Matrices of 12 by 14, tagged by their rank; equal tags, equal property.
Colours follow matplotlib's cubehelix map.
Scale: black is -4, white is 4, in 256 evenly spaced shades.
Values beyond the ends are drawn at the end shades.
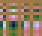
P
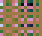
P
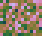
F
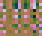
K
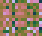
K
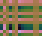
P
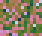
F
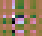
P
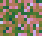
F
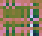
K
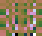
K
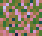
F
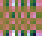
P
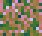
F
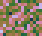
F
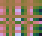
P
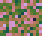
F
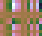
P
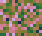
F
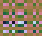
P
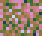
F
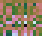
K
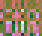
K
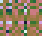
K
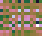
K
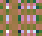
P
